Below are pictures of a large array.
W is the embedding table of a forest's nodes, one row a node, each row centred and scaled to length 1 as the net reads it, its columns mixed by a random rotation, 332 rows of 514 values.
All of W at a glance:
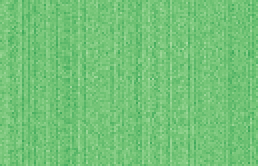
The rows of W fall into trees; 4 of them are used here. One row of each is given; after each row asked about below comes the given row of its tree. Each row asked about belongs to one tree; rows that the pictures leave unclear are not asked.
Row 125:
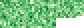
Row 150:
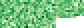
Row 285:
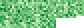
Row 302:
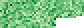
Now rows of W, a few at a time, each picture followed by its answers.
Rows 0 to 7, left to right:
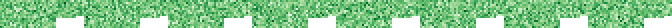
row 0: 150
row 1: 125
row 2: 125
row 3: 285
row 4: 150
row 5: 285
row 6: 285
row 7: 302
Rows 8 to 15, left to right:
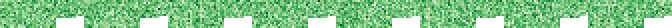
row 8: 302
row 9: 302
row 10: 125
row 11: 302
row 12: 302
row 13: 125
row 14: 125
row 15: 285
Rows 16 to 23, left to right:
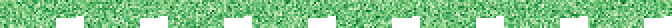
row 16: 302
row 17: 302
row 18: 150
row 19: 302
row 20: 150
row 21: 285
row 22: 302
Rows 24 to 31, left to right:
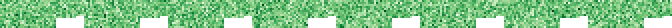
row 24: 285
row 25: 125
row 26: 285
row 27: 302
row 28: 302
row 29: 285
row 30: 302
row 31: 150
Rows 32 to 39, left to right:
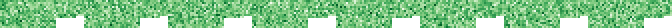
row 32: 285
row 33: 125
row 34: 302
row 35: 285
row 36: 285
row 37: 150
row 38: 285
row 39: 150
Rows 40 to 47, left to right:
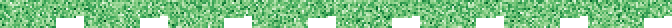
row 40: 285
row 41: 285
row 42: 302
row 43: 150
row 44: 150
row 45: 125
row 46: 302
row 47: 125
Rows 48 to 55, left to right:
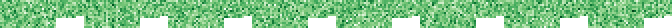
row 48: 150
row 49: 125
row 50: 302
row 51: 150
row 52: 302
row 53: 285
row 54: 302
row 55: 285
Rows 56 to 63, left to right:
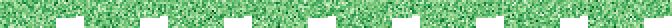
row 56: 302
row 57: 285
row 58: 150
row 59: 150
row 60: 285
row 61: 150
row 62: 285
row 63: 150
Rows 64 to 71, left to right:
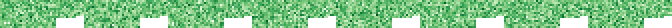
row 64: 125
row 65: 150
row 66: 125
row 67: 302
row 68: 285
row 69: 285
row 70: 302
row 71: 125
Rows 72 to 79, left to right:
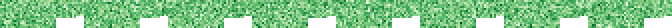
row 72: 285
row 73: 150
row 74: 302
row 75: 302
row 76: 125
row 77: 285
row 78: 150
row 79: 302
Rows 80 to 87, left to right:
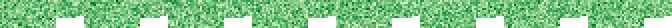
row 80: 150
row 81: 302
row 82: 125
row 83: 285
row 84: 302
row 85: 285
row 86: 302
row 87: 302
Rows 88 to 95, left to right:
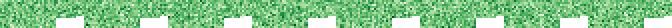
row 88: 302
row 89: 285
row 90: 302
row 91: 125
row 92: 302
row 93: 285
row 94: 285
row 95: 285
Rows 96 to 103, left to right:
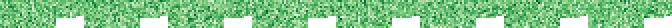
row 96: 125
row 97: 125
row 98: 150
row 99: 150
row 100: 125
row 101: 302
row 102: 302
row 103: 302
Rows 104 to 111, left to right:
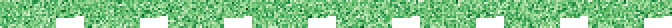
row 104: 302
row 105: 302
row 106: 150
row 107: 302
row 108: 150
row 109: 302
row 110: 150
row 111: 302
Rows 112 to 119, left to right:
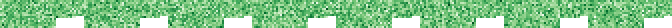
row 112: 302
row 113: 302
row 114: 285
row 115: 302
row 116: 150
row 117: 125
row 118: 285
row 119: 285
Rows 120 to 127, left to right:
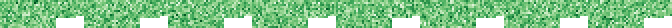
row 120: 302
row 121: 150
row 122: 285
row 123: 285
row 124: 285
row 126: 150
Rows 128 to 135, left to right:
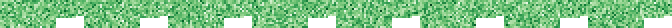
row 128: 302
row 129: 302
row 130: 302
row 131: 285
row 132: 150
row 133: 302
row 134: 285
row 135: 285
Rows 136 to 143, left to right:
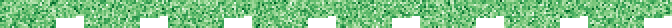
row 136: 285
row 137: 150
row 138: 285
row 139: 302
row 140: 302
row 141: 125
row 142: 302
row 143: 150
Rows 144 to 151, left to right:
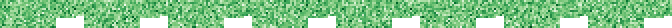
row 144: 285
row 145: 150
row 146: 150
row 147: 302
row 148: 285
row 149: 302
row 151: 150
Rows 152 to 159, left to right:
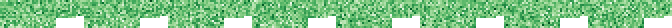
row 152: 302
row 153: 302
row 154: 125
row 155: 302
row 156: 285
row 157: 285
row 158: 285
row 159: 285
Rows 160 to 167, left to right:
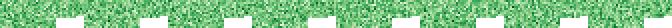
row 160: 285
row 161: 150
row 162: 285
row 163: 150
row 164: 302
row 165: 285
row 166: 125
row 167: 150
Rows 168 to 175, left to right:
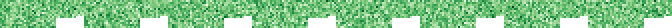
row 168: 285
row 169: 285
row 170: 302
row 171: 125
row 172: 150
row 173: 150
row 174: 150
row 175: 302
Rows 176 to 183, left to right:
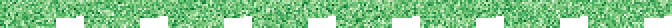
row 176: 285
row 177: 302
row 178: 302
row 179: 285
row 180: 150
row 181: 302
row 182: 285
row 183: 150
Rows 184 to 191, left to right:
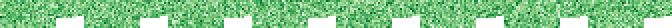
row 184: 302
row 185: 150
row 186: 285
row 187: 125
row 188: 285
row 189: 302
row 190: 285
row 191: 302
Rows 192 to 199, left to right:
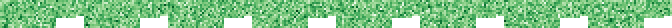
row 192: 302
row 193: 285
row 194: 285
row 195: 150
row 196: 285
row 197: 150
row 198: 285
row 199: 150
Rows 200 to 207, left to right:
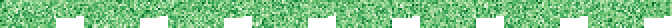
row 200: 285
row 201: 302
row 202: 302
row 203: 125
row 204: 285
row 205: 285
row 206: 302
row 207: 150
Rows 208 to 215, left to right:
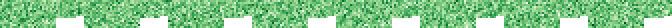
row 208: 150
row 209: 302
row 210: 285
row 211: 150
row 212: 150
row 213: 150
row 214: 285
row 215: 302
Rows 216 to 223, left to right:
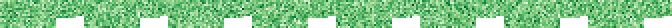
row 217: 285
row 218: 302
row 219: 150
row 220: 285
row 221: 125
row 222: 285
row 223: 150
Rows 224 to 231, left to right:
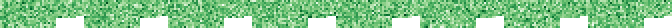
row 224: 302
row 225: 302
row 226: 125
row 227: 302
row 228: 302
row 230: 150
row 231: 125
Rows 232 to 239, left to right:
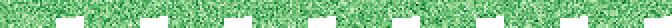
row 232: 302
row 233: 150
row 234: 125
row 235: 302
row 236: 285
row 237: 285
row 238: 285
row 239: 302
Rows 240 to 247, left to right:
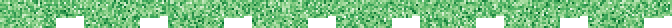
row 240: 302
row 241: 150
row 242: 285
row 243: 285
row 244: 285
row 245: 150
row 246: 285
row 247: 285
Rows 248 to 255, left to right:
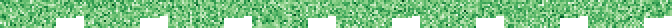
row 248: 125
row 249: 125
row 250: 125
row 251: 285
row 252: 302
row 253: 150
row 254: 302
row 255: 150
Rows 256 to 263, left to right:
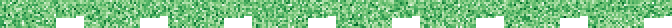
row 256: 285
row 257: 150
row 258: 125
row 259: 302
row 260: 150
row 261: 302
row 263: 302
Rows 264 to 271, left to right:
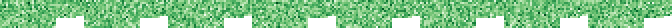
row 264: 125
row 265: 150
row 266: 150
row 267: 150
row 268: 302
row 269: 125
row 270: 285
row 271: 302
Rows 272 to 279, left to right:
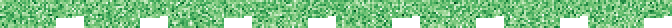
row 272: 302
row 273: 285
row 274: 285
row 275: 302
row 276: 285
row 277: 302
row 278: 285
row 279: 302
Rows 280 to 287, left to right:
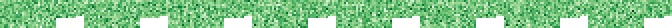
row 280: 302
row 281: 150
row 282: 125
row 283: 285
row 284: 285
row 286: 285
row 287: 150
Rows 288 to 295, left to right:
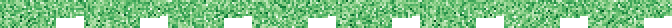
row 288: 125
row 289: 285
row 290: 302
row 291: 302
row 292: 285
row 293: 285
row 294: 150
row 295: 150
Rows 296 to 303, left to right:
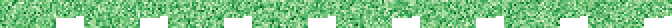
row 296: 285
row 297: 285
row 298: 150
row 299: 150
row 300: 150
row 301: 150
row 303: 302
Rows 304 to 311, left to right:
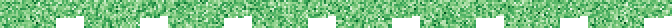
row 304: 302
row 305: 150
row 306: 302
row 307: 285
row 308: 150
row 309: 285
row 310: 285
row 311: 302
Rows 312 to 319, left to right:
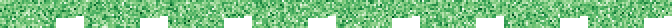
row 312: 302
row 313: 302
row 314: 285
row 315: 125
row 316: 302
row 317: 150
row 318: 285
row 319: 285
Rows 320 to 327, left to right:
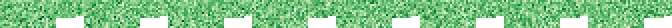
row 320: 150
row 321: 302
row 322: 285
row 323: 150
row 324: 302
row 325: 150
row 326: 150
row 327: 302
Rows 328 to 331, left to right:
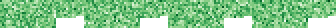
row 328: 285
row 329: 125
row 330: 150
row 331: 125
